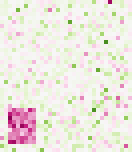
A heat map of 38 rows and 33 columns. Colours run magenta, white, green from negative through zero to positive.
Odd patch: lower, in the bottom left. Histogram: skewed, a long tail of low values. Stripes: none. Odd rows or columns: none. Average level on the scale: 50%.
